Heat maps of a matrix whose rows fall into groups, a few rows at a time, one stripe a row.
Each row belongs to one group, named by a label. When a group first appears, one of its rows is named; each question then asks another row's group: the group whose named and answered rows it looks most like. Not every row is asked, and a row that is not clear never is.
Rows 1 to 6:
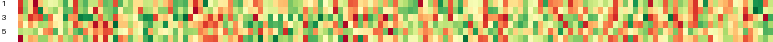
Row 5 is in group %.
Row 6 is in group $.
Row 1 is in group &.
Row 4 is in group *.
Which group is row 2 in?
&
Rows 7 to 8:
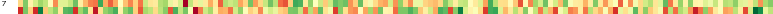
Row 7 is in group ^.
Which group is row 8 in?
&
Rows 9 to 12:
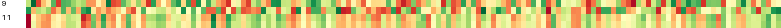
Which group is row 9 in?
^
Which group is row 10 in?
%
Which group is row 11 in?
*
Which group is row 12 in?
*
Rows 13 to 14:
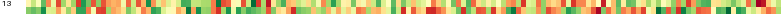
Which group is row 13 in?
%
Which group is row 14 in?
^
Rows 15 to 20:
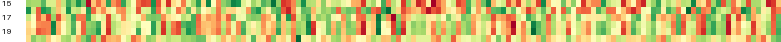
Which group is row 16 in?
^
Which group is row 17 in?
*
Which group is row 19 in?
&
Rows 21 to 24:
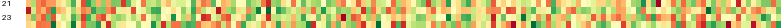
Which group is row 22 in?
$
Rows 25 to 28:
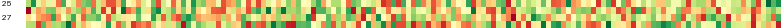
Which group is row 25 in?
%
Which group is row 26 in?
$
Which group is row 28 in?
^
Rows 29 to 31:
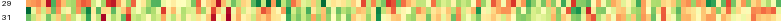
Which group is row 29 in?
*
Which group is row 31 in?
$
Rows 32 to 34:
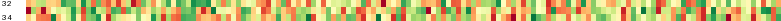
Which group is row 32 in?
%
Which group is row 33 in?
&
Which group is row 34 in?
&
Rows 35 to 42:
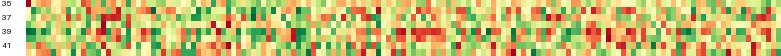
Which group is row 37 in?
%
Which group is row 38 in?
$
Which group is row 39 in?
^
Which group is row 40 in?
^
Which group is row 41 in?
$
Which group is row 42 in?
&
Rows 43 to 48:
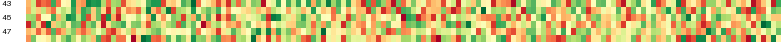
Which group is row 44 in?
%
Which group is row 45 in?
^
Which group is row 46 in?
&
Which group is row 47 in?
*
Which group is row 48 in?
%
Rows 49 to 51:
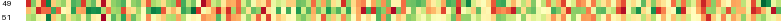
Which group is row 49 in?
&
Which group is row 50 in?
$
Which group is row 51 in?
&
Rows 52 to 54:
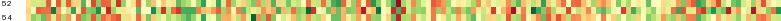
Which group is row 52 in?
%
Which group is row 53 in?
&
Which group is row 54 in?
%
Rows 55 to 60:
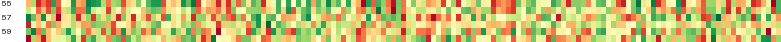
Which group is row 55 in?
$
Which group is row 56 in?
*
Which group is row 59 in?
^
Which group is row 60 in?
&
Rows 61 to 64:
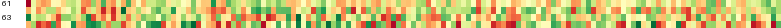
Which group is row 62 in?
*
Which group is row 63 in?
%
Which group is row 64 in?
$
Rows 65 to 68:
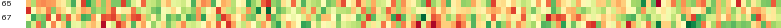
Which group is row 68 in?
^
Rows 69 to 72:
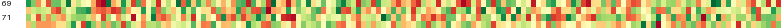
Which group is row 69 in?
^
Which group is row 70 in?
%
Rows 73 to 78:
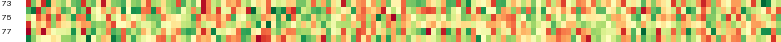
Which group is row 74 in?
^
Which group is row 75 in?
*
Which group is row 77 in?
&
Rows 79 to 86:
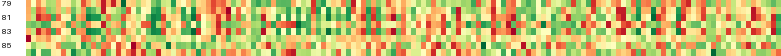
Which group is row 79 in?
*
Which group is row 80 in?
$
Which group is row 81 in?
$
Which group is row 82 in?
^
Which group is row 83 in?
$
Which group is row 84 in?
*
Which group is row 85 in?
%
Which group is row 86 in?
^
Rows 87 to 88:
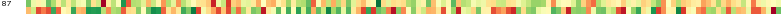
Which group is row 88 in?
$
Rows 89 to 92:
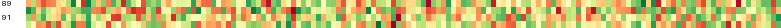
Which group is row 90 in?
^
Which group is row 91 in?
%
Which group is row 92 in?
*
